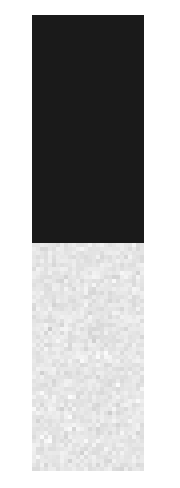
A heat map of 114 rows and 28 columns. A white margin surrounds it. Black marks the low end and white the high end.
It is made of 2 by 1 panels. Panel 1,1: very low, flat. Panel 2,1: very high, fine-grained, faint in contrast.
